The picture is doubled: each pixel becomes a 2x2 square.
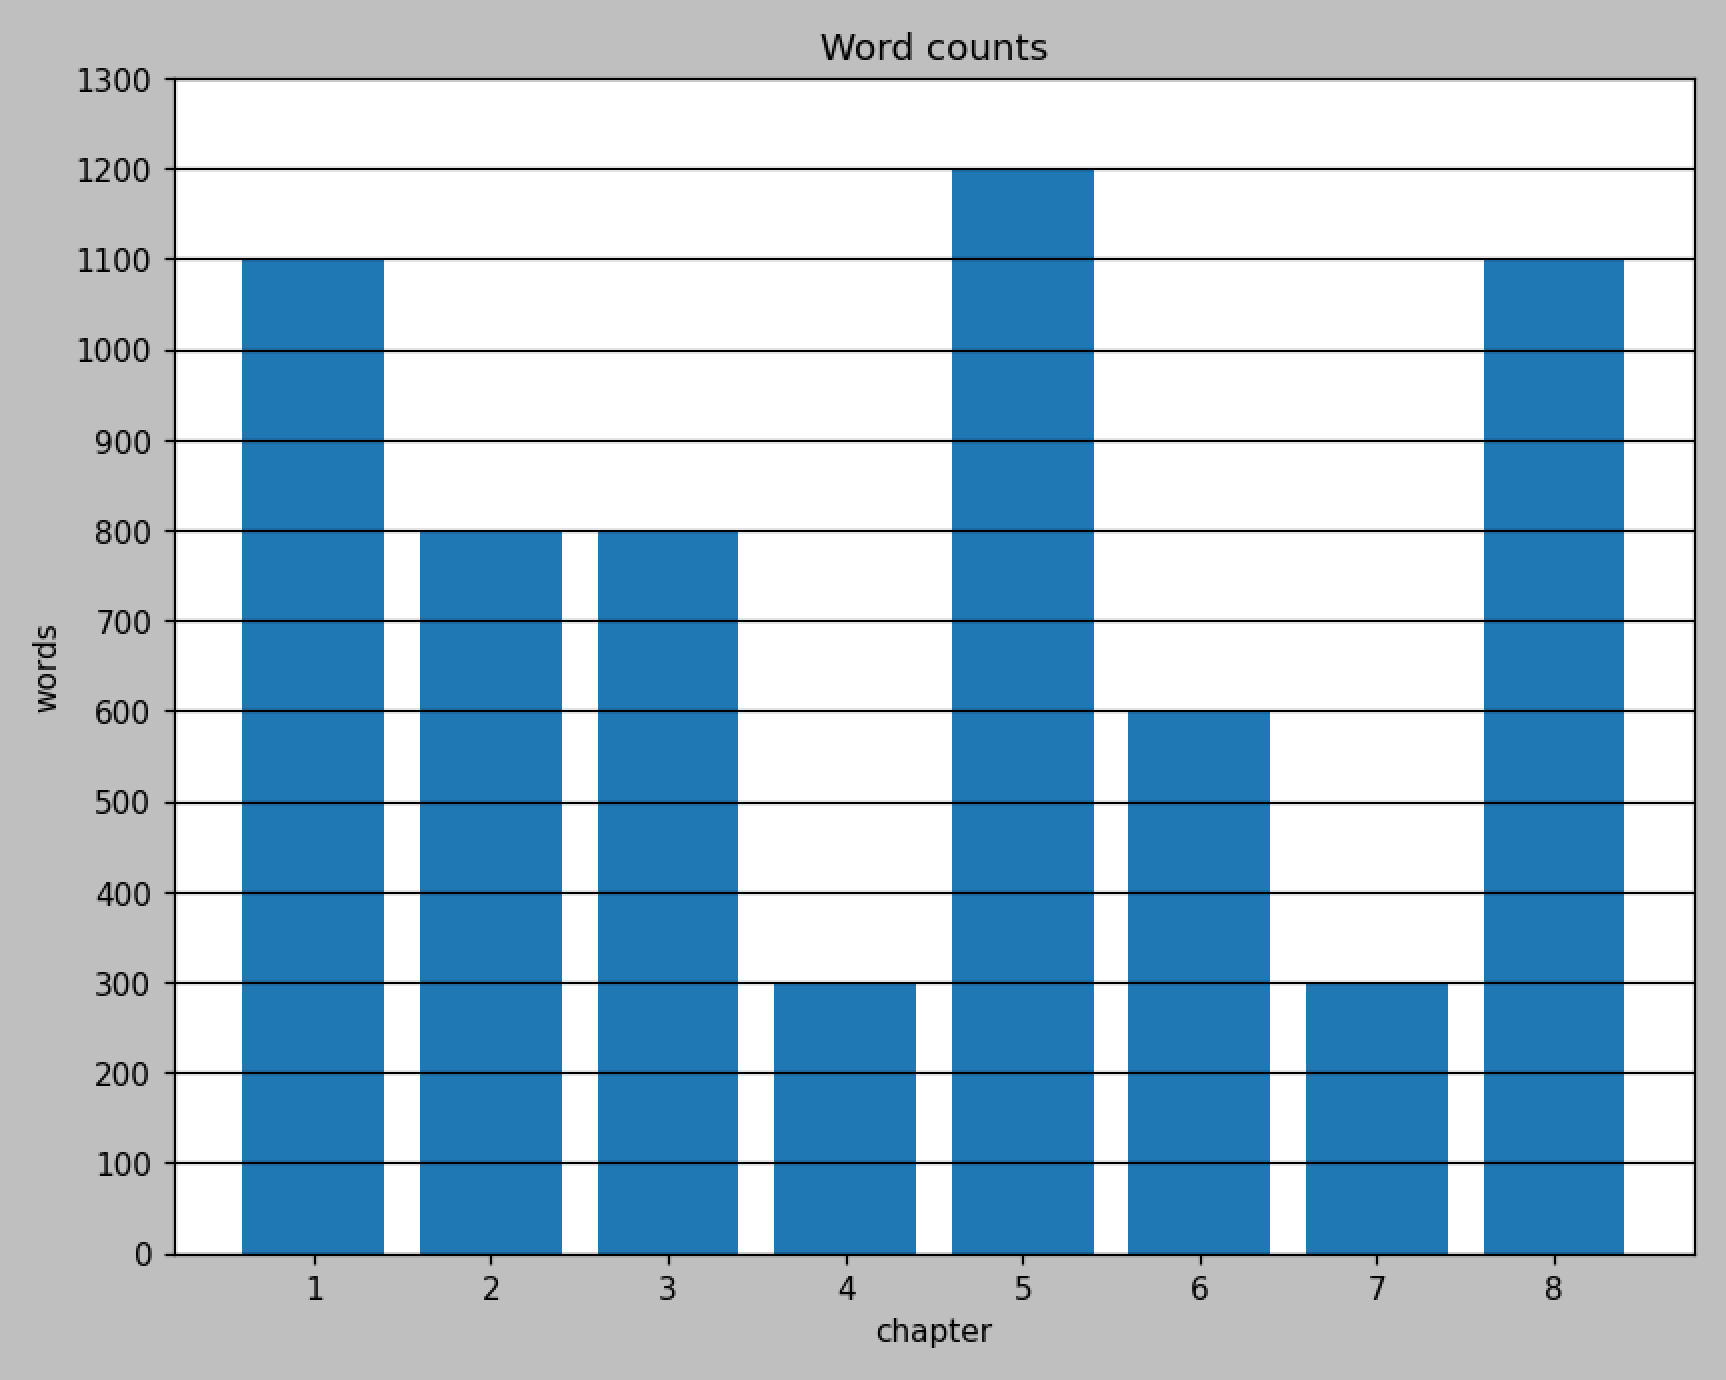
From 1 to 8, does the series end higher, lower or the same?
the same
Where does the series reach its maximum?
5
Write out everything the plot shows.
Title: Word counts
x-axis: chapter, ticks 1 2 3 4 5 6 7 8
y-axis: words, ticks 0 100 200 300 400 500 600 700 800 900 1000 1100 1200 1300
Values:
1100 800 800 300 1200 600 300 1100
